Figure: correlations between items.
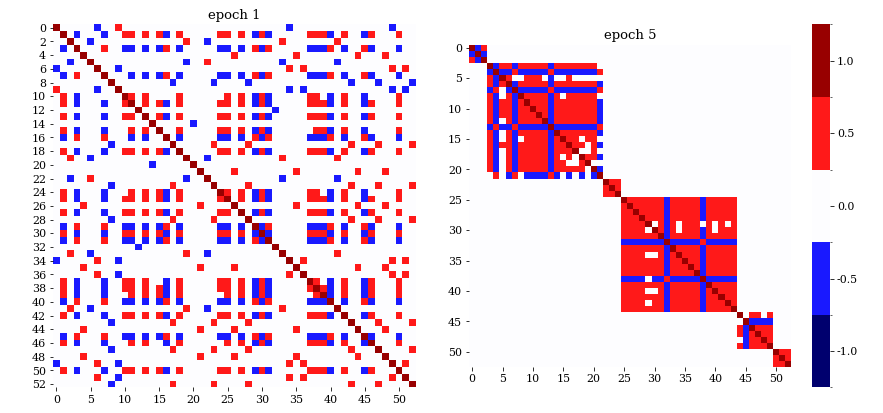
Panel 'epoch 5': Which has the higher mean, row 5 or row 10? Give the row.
10
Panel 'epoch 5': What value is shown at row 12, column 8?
0.5
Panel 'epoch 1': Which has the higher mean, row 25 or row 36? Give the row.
25
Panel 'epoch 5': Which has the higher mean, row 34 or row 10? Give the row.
34
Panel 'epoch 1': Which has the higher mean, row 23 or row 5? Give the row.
23
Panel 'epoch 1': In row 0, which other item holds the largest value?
9
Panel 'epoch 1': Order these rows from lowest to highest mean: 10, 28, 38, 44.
28, 44, 10, 38
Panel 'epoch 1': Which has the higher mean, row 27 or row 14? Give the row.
27
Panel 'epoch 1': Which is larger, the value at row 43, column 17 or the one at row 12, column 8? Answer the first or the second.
the first
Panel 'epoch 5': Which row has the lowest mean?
32
